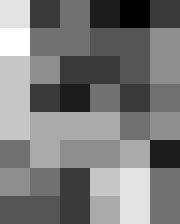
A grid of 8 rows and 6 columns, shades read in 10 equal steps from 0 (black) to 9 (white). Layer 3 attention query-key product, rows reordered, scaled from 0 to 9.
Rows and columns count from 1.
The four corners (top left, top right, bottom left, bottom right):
8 2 3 4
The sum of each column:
50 32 26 34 34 30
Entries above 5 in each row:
1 1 1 1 4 2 2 2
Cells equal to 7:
4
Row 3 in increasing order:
2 2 3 5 5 7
